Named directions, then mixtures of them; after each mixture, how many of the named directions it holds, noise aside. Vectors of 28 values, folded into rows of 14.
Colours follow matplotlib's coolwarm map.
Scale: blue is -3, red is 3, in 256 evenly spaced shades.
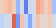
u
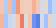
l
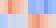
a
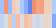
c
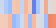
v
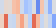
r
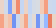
three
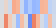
three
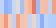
three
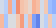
one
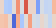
one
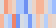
one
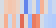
two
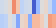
three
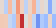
two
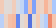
two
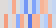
three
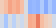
one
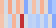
three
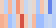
two
